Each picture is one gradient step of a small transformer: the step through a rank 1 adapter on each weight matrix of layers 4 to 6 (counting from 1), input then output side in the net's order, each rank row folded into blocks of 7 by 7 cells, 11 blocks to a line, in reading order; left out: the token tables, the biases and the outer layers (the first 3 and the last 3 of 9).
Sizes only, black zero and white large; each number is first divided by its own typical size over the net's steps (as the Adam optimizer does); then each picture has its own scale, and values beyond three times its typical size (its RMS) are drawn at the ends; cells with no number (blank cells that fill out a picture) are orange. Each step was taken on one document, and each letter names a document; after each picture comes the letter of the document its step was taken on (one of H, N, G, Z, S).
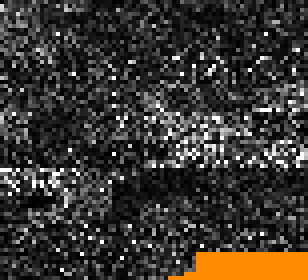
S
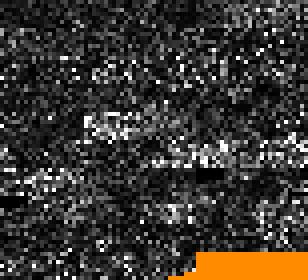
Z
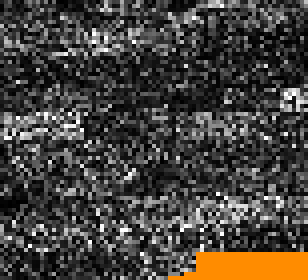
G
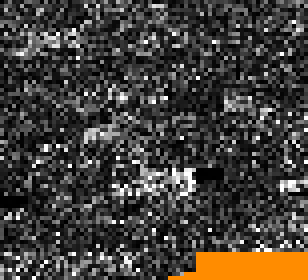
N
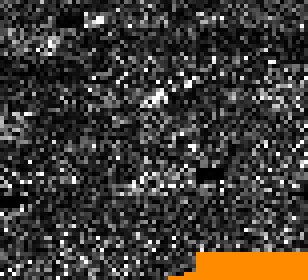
Z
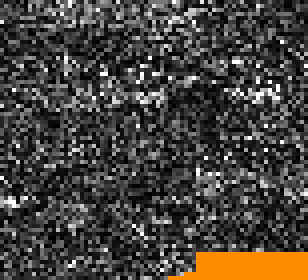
N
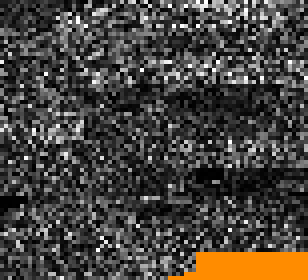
G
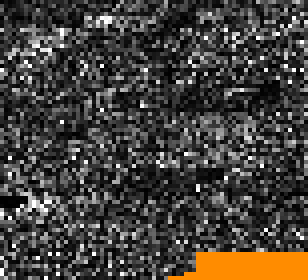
N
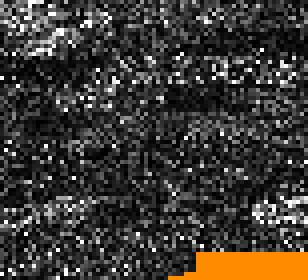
Z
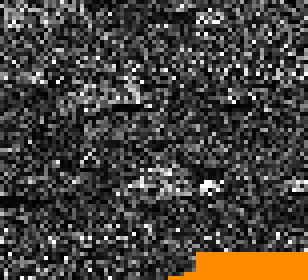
N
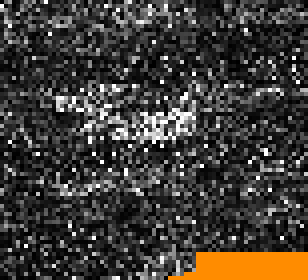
S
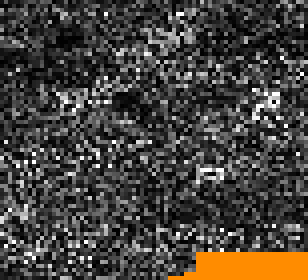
G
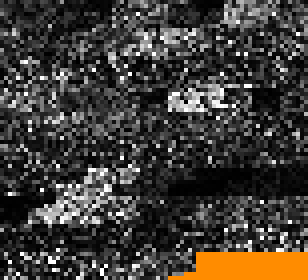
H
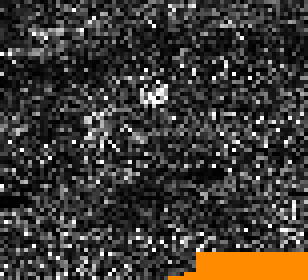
Z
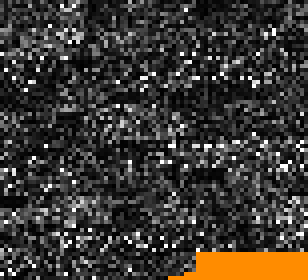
Z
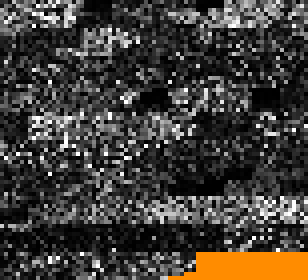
H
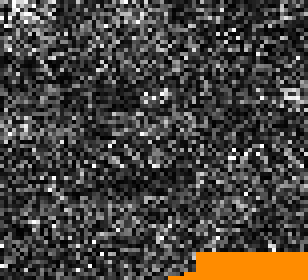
G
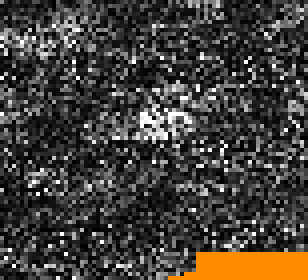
S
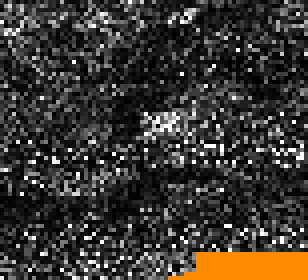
S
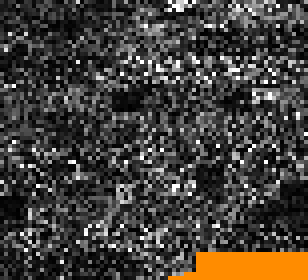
G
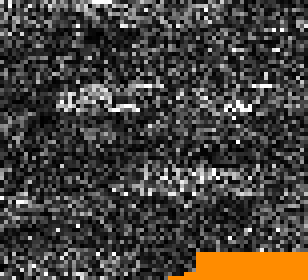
N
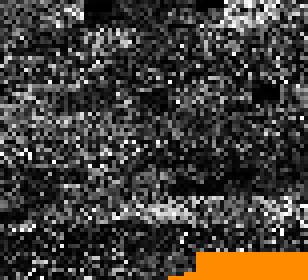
H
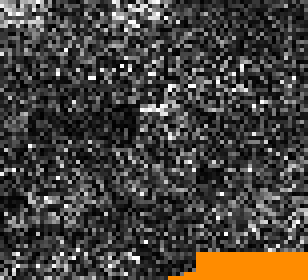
N
